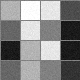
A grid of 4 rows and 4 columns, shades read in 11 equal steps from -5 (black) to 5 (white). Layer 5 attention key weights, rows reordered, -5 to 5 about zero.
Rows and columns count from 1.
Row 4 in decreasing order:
2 0 -1 -3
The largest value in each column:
2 5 4 -2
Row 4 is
-1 2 0 -3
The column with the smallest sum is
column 4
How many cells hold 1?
0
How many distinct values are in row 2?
4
